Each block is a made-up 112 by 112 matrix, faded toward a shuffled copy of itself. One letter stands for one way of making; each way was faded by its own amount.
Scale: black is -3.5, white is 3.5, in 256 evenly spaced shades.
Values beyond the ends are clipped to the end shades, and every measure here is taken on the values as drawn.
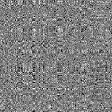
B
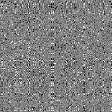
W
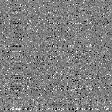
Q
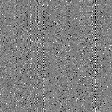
W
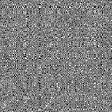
B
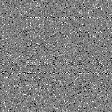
Q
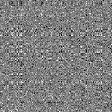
B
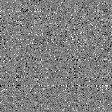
Q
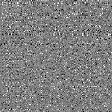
Q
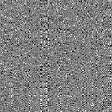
W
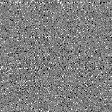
Q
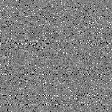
Q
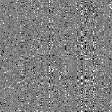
W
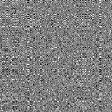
B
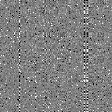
W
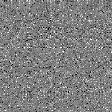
Q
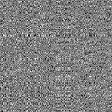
B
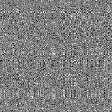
B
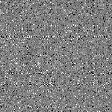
Q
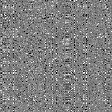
W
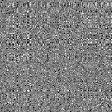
B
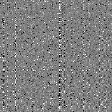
W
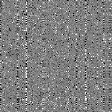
W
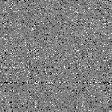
Q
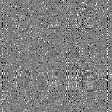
W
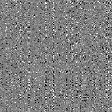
W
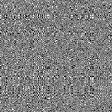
B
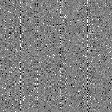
W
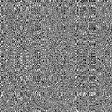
B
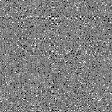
Q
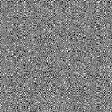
B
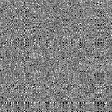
B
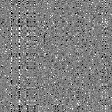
W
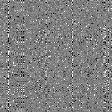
W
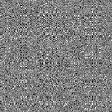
B
